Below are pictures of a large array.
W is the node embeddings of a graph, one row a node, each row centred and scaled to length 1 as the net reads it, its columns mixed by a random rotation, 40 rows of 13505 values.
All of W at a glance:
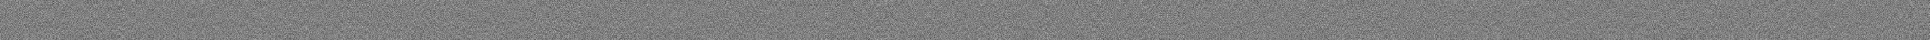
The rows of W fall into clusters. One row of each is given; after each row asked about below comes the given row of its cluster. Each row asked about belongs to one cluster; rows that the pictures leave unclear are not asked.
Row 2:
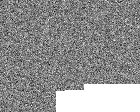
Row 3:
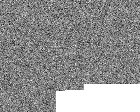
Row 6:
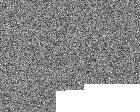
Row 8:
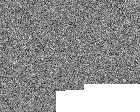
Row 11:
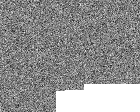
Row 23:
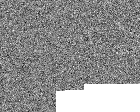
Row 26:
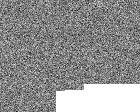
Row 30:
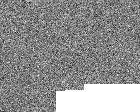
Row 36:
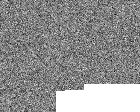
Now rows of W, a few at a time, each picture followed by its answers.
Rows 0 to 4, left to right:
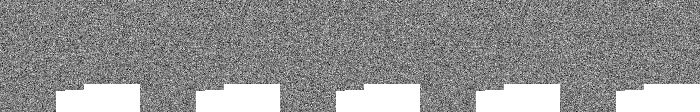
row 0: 8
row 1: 3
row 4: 26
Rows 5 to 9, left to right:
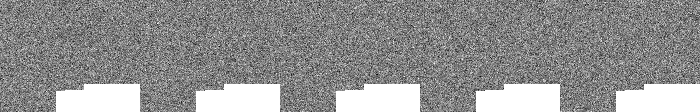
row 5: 26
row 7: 11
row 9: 36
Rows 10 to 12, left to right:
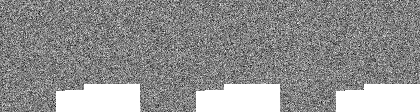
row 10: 23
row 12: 6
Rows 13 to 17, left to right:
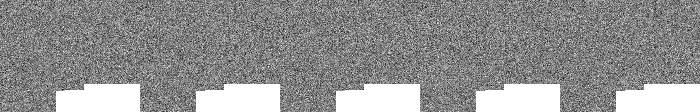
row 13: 23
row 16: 6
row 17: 30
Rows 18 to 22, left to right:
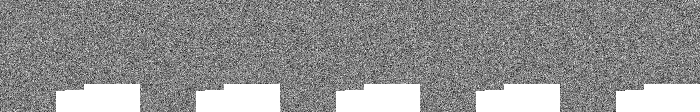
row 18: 36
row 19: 3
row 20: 11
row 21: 2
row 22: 8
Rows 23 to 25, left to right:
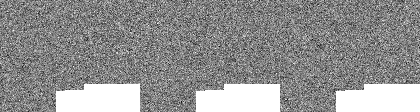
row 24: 6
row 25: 8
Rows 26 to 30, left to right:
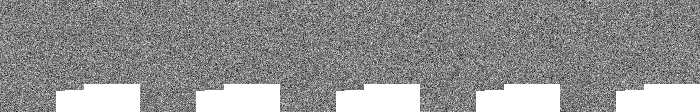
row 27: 26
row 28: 23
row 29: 36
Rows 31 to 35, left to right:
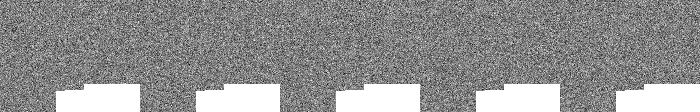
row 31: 11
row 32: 2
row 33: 3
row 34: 23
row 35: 36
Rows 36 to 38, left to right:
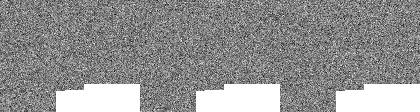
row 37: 36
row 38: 3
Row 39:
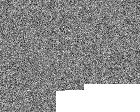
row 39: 23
